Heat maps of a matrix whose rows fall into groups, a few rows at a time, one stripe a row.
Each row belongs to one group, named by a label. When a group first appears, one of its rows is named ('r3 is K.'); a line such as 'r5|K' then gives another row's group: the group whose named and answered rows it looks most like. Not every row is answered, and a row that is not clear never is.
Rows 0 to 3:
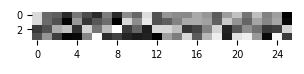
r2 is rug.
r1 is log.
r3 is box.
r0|log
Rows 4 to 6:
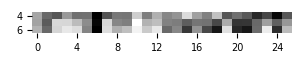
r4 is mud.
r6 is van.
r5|van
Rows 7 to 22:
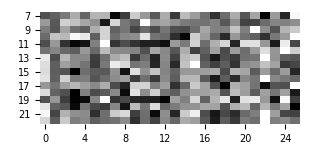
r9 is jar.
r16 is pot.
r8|van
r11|box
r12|jar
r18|log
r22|pot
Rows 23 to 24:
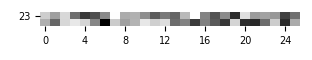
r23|pot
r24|van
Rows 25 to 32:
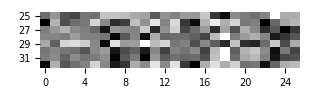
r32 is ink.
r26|ink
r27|mud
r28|box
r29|van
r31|box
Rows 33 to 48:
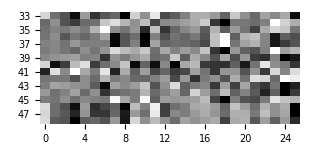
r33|log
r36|box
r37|box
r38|van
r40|pot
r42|jar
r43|mud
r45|van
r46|log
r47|log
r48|log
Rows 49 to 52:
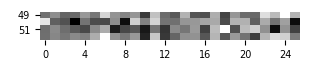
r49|jar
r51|box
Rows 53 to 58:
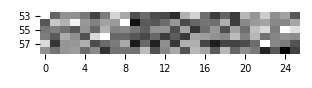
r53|pot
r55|jar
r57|pot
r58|mud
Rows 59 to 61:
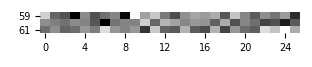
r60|mud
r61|jar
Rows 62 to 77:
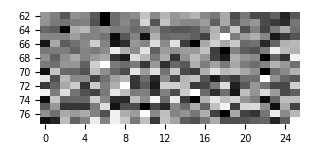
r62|mud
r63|mud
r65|box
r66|ink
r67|van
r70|ink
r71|pot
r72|rug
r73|pot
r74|ink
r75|box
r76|van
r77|rug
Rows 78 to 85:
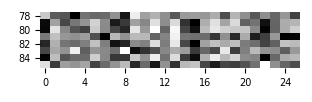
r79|ink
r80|ink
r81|mud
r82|ink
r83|rug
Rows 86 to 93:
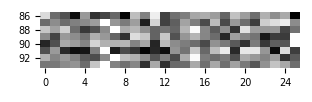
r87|jar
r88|pot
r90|rug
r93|jar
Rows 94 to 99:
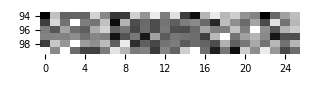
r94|ink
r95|rug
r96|jar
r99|pot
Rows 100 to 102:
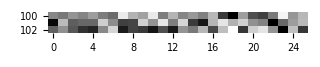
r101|ink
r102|box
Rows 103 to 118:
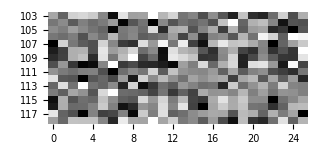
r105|mud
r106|jar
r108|rug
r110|box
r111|mud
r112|log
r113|rug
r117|log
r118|van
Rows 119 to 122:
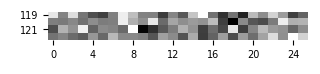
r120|van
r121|rug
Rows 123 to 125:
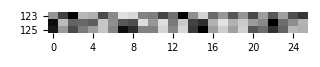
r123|pot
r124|ink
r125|ink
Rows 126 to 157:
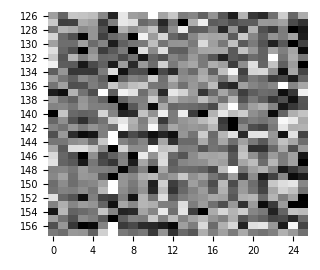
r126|van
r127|pot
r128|mud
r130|mud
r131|log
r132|pot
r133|log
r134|box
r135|mud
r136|van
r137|rug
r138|mud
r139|box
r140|ink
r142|van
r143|box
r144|jar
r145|van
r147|log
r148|box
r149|mud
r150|jar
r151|jar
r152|log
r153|mud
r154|ink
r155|mud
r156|box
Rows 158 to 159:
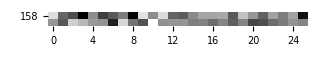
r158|log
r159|van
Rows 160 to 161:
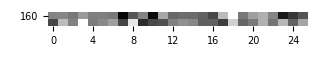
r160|box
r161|rug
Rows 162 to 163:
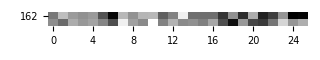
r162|mud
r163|van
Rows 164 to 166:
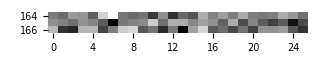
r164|jar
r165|mud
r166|pot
